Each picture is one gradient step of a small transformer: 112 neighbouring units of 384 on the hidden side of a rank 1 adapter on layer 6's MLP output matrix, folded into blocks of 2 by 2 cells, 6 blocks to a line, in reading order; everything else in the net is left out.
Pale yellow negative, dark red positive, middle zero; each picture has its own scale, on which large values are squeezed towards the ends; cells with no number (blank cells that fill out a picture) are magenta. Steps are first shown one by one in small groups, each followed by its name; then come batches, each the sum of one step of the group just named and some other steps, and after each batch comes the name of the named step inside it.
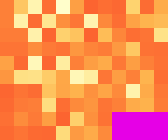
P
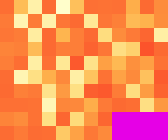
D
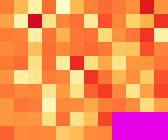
D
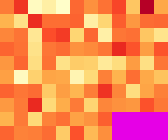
P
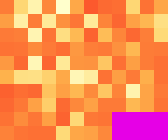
P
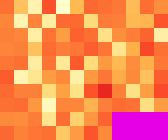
D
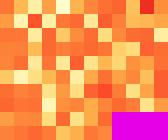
D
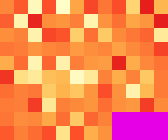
P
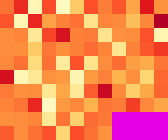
D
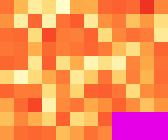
D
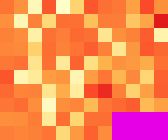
D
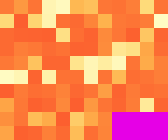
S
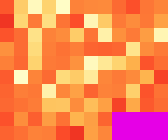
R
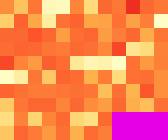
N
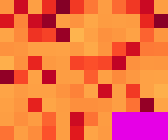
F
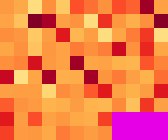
R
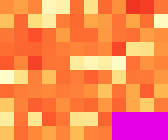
N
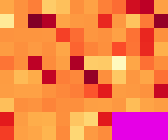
S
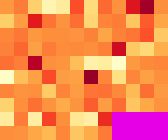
R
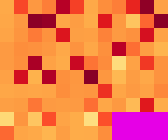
F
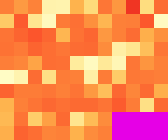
S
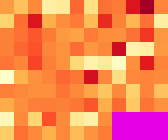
N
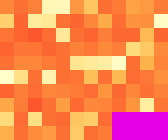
S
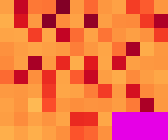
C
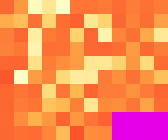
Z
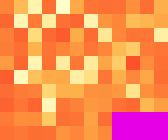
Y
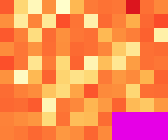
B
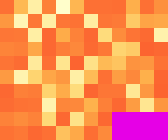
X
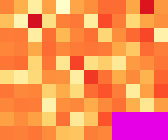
X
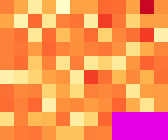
X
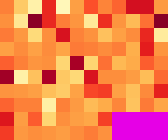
B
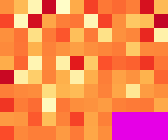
Y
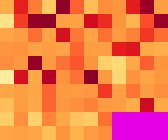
C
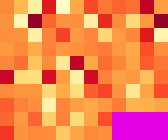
X
